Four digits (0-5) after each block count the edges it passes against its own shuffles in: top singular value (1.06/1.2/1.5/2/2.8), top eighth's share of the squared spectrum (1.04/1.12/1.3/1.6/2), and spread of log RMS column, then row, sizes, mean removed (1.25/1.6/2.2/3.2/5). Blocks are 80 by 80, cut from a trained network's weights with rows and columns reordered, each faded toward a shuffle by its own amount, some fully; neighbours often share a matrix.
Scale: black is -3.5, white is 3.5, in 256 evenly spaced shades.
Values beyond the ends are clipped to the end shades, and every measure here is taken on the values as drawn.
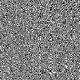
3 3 2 1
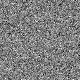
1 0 0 0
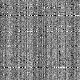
4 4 1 3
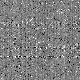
3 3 0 2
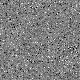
0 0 0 0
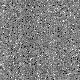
1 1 0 0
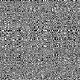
3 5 3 3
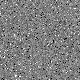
0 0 0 0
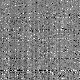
3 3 0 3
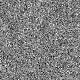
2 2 0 0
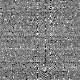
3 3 2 0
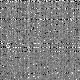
3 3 0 3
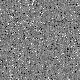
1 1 0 0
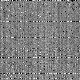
4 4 0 3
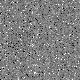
0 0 0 0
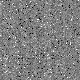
2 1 0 0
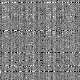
4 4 0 3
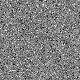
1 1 0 0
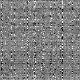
4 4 4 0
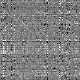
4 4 4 1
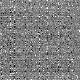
3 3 3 0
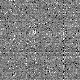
3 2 2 0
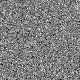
1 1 0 0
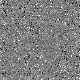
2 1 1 0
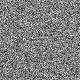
2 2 0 0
